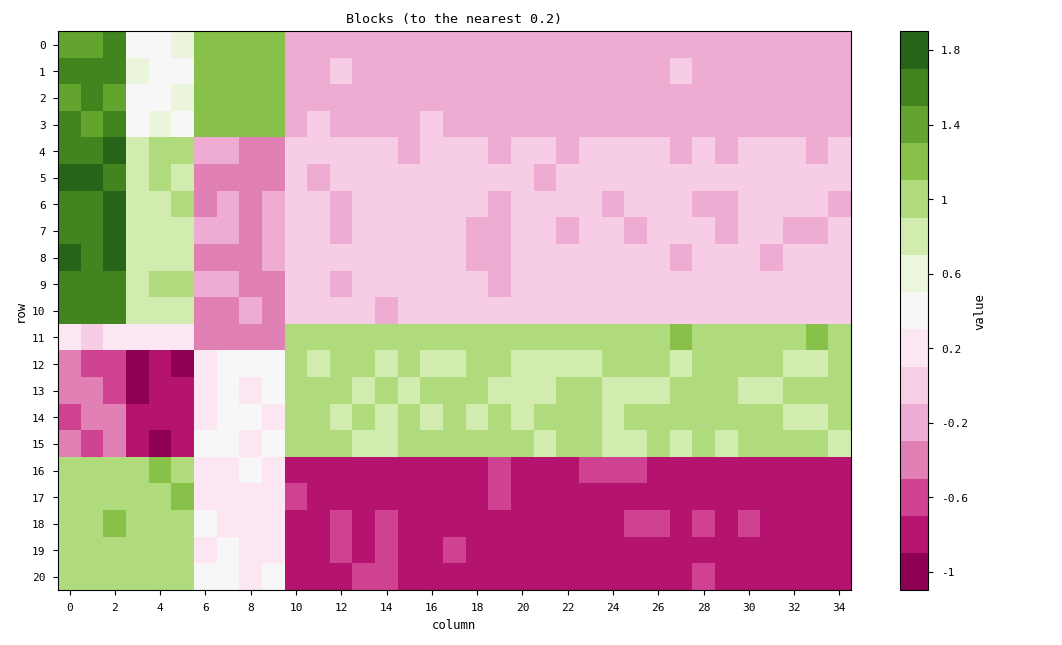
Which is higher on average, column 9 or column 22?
column 9
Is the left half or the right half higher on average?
left
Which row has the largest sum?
11
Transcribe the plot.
Title: Blocks (to the nearest 0.2)
x-axis: column, ticks 0 2 4 6 8 10 12 14 16 18 20 22 24 26 28 30 32 34
y-axis: row, ticks 0 1 2 3 4 5 6 7 8 9 10 11 12 13 14 15 16 17 18 19 20 (0 at the top)
Colour bar: value, ticks -1 -0.6 -0.2 0.2 0.6 1 1.4 1.8
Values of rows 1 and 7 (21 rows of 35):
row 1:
1.6 1.6 1.6 0.6 0.4 0.4 1.2 1.2 1.2 1.2 -0.2 -0.2 0 -0.2 -0.2 -0.2 -0.2 -0.2 -0.2 -0.2 -0.2 -0.2 -0.2 -0.2 -0.2 -0.2 -0.2 0 -0.2 -0.2 -0.2 -0.2 -0.2 -0.2 -0.2
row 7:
1.6 1.6 1.8 0.8 0.8 0.8 -0.2 -0.2 -0.4 -0.2 0 0 -0.2 0 0 0 0 0 -0.2 -0.2 0 0 -0.2 0 0 -0.2 0 0 0 -0.2 0 0 -0.2 -0.2 0
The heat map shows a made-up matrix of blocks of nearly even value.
